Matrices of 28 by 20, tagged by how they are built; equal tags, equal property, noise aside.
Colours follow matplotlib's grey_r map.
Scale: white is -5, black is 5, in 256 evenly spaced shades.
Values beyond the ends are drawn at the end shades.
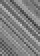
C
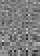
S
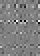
S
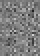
S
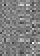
S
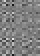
S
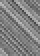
C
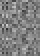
S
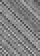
C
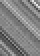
C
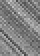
C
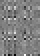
S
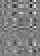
S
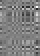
S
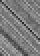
C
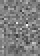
S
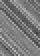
C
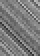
C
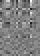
S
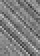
C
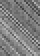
C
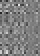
S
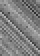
C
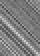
C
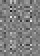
S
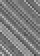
C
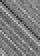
C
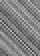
C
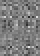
S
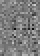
S
